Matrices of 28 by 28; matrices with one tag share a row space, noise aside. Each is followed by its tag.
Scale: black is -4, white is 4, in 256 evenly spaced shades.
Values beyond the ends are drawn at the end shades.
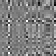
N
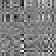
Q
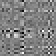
Q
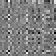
N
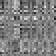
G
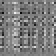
G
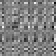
G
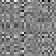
Q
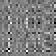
N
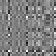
N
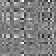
Q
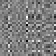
N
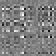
Q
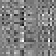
Q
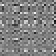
G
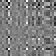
N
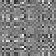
Q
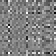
N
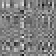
Q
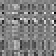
G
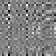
N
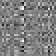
Q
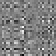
Q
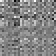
G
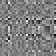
N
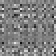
G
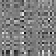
Q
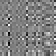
N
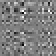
Q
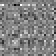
G
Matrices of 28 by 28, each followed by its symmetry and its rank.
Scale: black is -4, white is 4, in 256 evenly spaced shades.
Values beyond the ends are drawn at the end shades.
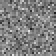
antisymmetric, full rank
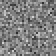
antisymmetric, full rank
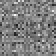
neither, rank five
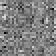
neither, rank five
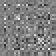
symmetric, rank three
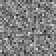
antisymmetric, full rank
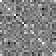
symmetric, rank five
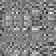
neither, rank five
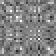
symmetric, rank three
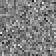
antisymmetric, full rank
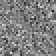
antisymmetric, full rank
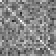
symmetric, rank five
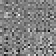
neither, rank five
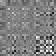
symmetric, rank three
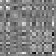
symmetric, rank three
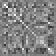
symmetric, rank five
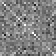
symmetric, rank five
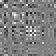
symmetric, rank three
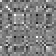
symmetric, rank three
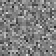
antisymmetric, full rank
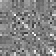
symmetric, rank five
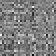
neither, rank five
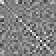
symmetric, rank five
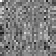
neither, rank five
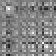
symmetric, rank three
